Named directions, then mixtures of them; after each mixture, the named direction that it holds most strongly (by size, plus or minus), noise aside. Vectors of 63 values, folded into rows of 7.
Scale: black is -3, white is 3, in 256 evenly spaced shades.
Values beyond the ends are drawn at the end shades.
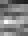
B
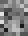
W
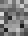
W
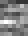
B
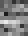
B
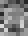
W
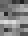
B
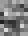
W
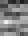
B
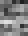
B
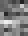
B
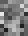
W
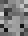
W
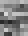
B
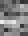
B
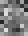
W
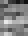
B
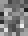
W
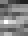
B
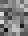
W
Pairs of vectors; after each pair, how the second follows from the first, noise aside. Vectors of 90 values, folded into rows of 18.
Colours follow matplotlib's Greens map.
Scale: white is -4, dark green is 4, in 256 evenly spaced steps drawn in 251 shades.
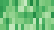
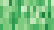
wrapped around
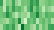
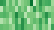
reversed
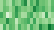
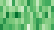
wrapped around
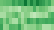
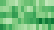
wrapped around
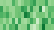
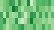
wrapped around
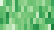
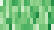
sign-scrambled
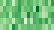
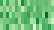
wrapped around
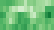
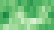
reversed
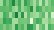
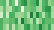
reversed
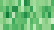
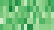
wrapped around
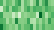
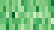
reversed
